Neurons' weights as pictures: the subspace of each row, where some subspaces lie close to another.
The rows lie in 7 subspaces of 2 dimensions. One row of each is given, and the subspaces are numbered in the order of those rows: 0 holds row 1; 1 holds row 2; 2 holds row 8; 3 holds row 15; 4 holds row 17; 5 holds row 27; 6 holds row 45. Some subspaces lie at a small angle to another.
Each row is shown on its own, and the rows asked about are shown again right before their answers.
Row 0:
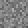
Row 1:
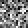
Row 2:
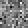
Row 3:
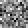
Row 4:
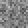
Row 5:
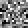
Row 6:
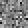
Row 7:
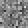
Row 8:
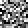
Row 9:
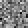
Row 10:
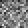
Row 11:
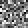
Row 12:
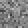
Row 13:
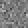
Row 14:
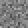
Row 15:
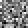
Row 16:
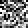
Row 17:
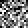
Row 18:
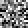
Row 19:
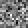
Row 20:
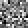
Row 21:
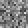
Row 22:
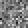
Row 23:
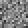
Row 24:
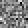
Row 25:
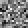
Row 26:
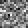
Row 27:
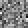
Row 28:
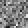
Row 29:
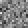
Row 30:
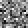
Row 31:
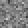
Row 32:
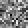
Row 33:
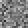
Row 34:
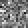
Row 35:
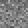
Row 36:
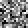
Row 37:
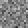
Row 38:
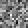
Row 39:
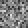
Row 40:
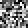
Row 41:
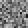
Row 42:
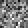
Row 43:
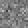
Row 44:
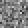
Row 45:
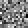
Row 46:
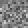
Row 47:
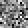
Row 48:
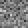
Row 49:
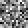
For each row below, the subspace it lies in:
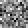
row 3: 2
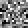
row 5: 5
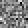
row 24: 2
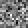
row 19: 6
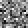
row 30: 3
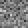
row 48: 2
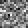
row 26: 2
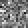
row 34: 3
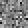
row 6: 1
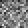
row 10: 4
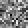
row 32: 6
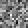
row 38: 6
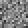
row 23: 5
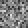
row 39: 0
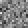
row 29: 5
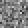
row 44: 3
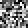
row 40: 2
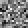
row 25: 5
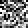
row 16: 2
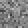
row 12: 3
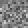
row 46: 5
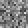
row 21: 3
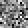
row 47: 1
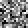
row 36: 3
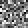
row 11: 6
